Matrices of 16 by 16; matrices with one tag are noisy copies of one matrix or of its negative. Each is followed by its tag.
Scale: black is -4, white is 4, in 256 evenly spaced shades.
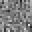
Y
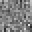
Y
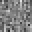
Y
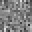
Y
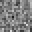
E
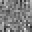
Y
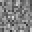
E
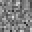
E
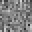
Y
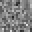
E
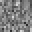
E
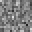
E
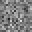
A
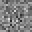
A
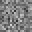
A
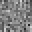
Y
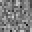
E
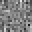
Y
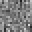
Y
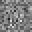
A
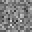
A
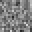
E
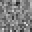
E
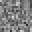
E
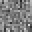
Y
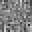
Y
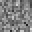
E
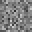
A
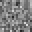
E
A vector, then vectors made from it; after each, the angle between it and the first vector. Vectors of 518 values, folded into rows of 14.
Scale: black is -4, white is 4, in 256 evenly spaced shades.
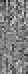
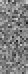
orthogonal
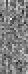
nearly opposite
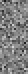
orthogonal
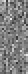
nearly opposite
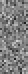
partly opposed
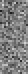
orthogonal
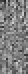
nearly parallel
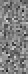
orthogonal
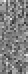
nearly opposite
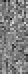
nearly parallel
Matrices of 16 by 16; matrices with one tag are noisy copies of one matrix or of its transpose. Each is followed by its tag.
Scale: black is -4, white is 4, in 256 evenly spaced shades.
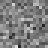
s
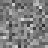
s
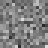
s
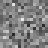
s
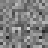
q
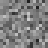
q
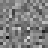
q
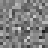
q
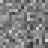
q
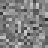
s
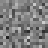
q
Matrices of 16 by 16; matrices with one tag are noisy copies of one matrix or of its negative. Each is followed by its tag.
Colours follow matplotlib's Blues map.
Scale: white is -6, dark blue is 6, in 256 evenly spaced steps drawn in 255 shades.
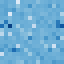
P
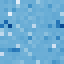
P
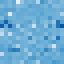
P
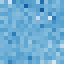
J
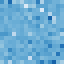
J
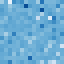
J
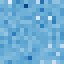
J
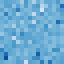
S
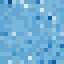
J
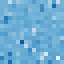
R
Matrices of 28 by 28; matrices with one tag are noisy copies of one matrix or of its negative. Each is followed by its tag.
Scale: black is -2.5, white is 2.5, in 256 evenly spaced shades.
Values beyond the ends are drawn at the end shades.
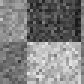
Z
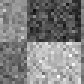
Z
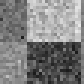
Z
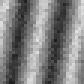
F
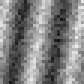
F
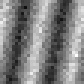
F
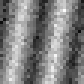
F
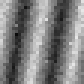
F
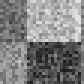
Z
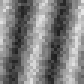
F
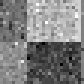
Z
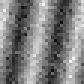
F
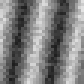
F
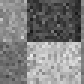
Z
